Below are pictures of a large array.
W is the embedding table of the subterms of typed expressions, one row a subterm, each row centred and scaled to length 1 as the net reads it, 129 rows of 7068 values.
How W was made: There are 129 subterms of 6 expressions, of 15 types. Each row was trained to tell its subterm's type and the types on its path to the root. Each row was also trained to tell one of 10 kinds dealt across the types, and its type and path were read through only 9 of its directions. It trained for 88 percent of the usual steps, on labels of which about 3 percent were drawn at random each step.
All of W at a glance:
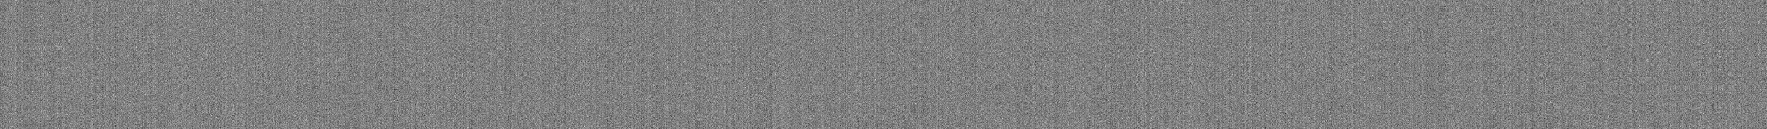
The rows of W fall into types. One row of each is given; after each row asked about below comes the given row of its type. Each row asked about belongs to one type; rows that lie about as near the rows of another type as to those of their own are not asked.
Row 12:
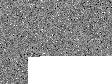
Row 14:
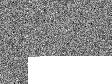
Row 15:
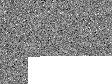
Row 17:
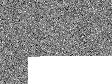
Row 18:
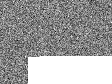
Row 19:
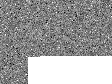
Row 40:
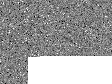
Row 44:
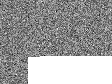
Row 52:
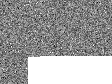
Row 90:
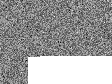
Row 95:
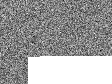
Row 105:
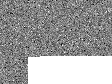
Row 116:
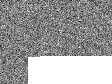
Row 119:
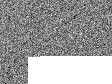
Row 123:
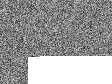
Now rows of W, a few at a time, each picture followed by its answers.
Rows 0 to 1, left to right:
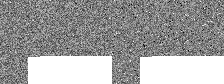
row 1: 123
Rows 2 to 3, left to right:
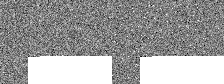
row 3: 12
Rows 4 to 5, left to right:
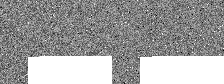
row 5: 116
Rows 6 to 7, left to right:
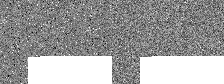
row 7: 44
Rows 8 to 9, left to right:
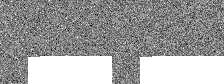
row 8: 52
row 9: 90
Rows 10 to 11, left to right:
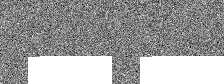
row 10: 90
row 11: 90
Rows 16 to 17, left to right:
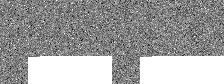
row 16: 40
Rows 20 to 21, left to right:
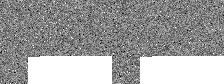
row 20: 123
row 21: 17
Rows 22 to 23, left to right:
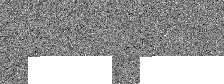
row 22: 17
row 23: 95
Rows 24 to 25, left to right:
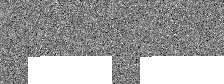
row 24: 19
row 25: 12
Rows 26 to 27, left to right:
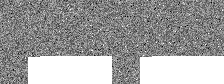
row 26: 18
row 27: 40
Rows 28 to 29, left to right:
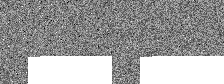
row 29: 17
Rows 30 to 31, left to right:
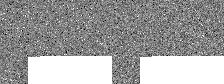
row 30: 15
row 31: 15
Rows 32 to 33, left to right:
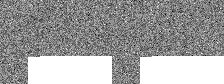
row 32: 116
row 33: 123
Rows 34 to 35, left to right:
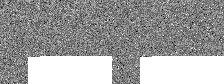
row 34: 18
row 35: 40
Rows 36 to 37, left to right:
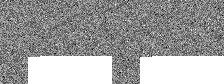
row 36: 119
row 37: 14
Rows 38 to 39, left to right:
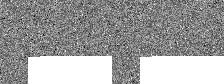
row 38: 12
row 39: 90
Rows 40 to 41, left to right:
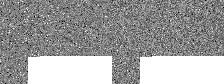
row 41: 14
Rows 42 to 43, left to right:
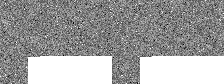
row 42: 90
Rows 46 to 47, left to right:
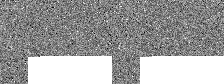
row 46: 119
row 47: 119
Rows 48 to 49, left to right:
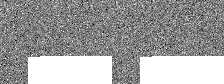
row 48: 95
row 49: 95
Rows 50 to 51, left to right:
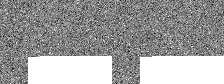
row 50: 44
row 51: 15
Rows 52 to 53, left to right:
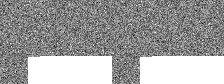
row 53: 52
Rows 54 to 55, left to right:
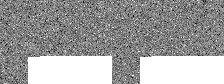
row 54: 12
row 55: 105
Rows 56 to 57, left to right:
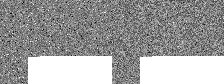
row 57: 14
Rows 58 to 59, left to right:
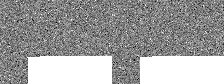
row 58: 15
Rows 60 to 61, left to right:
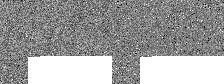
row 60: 19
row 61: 40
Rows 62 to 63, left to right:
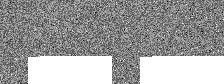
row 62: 44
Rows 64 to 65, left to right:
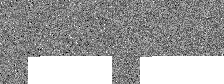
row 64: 90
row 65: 52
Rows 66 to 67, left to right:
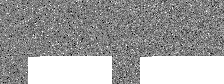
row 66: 40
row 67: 40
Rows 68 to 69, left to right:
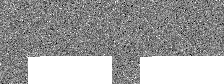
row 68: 18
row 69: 40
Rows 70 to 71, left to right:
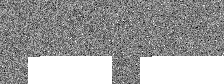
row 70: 44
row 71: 95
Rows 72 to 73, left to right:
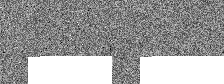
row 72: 116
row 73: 105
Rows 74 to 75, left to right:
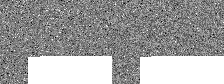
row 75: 116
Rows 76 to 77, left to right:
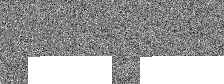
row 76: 15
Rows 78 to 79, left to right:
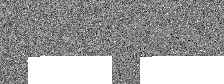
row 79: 12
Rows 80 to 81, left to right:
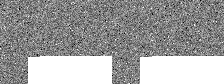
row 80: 123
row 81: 90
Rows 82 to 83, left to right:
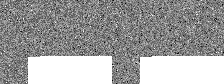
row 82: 14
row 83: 123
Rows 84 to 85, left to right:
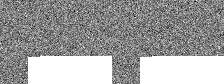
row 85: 116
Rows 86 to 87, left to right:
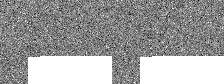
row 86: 119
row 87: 116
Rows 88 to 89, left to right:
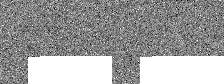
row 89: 14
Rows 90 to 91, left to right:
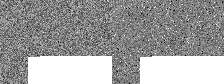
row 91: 95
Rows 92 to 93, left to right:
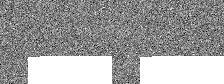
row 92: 123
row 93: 18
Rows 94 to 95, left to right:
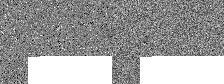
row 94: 52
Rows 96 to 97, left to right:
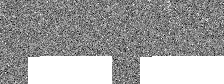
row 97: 15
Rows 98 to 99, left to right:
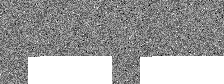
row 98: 52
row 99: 116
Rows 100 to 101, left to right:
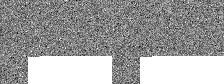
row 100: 19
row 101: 18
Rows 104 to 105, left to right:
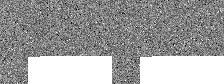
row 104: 116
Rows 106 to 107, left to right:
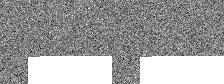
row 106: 18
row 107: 40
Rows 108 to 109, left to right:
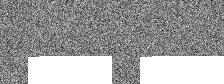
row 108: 44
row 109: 14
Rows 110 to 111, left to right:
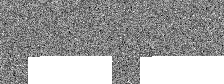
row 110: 105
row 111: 17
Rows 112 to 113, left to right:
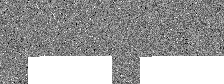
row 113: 18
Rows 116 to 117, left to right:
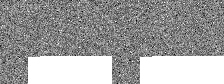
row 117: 12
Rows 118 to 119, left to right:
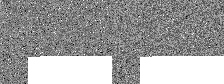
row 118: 19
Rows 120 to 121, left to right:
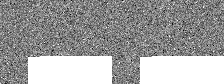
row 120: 44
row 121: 44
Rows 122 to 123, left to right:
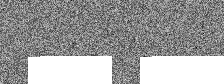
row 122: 17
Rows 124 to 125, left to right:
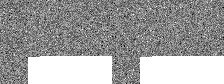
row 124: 44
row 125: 14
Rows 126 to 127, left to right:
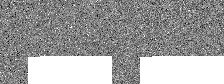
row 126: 90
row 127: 15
